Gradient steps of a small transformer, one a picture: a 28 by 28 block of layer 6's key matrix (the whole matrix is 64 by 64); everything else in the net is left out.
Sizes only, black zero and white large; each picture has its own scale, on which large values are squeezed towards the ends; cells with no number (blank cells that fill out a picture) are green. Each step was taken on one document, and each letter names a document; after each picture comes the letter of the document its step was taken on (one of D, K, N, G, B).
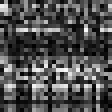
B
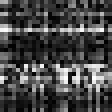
B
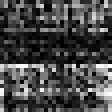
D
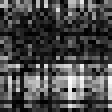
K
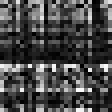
D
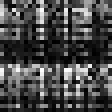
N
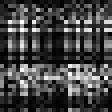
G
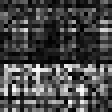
G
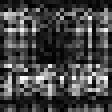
G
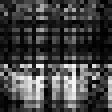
K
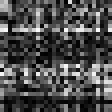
B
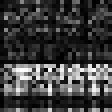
G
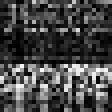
B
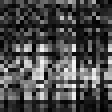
K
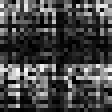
N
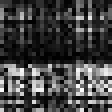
D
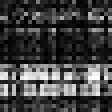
G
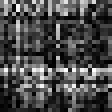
K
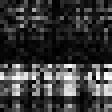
G
